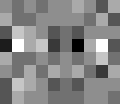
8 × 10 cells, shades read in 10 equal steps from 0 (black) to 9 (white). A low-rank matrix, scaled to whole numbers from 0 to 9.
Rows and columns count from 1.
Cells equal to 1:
1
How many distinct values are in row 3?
5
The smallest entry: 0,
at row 4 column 7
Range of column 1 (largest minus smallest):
5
